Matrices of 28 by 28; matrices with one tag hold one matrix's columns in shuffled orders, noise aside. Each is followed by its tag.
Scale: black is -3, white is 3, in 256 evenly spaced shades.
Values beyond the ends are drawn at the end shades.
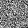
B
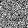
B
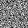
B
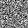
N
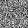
N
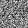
N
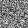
N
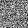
B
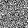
B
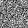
N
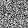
N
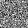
N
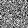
N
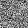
B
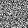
B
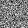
B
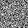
B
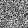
N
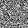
B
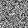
B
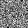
N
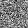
N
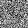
N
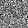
N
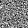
B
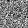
N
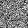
B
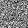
B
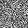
B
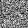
N
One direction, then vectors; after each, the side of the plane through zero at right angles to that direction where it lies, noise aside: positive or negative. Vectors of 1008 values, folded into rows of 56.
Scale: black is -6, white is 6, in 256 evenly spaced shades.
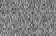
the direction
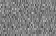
negative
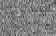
negative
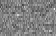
positive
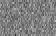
negative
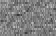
negative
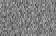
negative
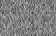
positive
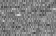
negative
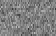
positive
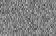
positive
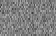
positive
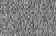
positive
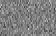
negative
